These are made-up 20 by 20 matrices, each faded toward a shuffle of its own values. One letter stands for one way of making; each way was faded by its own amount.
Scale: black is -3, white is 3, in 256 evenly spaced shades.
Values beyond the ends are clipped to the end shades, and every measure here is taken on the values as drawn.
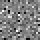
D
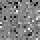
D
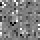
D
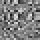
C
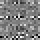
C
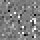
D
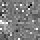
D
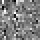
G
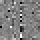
G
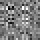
C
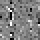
G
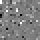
D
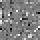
D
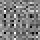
C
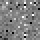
D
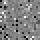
D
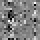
G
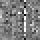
G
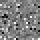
D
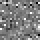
D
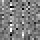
G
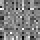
C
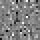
D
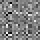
C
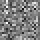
G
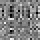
C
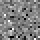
D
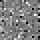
D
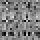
C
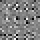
C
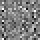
G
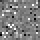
D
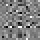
C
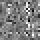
G
